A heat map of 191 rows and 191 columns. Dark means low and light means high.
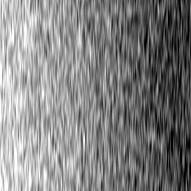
The field climbs toward the left. The ninth with the highest average is the bottom left. The grain runs up and down.
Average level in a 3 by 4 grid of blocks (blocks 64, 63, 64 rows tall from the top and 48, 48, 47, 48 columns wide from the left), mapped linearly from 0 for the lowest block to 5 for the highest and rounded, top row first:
5320 / 5320 / 5420
